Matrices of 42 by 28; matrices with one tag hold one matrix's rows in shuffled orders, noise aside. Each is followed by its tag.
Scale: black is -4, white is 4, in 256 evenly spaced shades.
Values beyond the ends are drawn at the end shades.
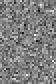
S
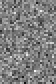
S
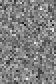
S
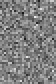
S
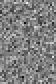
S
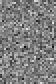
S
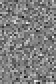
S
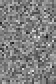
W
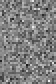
W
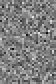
W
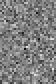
S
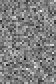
S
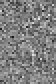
W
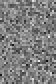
W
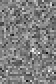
W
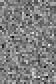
W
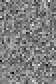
W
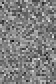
W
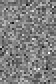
W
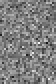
W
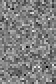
W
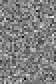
S
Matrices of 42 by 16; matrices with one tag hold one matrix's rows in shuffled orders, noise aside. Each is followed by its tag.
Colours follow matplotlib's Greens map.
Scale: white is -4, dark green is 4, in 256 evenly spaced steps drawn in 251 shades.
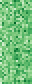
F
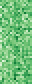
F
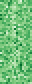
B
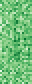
F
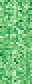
B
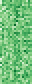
F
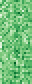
F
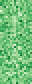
B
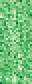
B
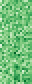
F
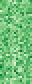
B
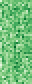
F
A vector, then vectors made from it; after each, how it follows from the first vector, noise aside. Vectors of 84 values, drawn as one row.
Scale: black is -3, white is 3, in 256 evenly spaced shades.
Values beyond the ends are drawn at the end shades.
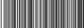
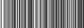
copied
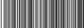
copied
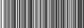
copied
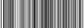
sign-scrambled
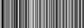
sign-scrambled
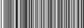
sign-scrambled
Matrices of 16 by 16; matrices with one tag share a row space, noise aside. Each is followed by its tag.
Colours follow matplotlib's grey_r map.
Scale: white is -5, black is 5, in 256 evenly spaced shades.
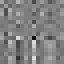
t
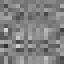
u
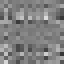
u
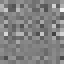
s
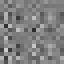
t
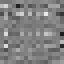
u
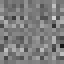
s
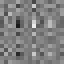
t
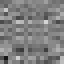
u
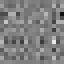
s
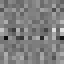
s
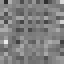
u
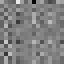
t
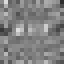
u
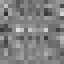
u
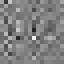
t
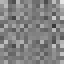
s
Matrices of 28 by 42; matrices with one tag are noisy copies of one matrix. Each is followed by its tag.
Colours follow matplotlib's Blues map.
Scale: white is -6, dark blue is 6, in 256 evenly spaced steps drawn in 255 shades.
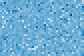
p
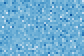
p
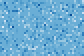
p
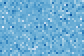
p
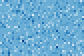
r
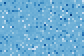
p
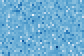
r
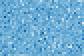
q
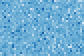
q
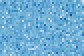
p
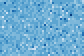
p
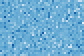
q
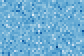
r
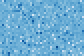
r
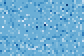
p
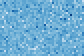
p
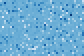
p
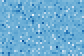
r
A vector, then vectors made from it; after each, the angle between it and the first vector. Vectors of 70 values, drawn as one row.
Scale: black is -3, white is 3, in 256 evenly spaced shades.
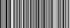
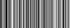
nearly parallel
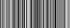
orthogonal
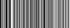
nearly parallel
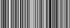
partly opposed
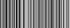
partly aligned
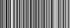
nearly parallel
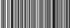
nearly opposite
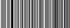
nearly opposite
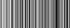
partly opposed
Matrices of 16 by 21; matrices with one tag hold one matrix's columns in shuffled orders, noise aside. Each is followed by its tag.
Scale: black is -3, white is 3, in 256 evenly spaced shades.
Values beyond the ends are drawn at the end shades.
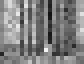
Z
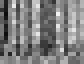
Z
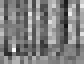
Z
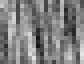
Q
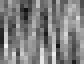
Q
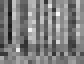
Z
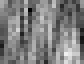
Q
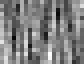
Q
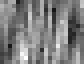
Q
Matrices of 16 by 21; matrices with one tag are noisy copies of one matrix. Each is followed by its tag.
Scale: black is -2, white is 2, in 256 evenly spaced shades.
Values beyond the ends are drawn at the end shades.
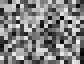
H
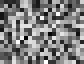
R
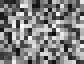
R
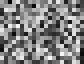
H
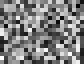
H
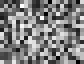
R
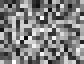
R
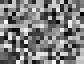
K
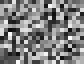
K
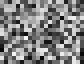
H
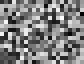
K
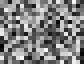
H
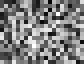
R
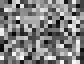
H
